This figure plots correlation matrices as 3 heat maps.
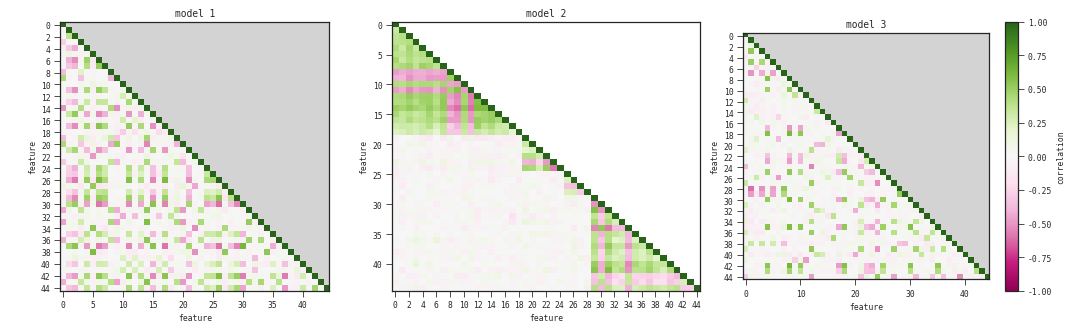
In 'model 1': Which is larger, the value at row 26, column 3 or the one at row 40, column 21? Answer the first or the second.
the first
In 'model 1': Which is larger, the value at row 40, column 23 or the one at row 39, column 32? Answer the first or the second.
the first
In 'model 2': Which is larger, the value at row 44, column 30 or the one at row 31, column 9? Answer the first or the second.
the second
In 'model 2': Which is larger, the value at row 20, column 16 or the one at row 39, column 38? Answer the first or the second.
the second
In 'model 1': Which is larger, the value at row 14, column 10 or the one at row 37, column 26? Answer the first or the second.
the first
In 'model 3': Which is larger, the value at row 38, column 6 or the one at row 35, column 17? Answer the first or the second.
the first
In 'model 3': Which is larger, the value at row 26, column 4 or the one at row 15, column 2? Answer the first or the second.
the second
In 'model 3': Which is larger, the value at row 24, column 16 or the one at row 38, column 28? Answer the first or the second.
the first
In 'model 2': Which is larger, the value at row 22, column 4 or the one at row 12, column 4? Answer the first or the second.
the second
